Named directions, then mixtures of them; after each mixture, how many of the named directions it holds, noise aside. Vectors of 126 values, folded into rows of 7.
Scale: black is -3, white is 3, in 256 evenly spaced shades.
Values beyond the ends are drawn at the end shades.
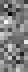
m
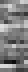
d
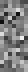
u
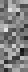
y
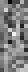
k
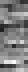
one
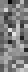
one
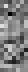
three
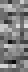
two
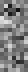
two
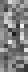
one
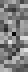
two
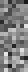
three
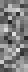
three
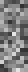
three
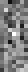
one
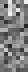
three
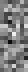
three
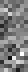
two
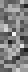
two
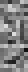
three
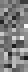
two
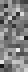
three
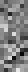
three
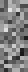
one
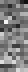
three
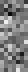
one
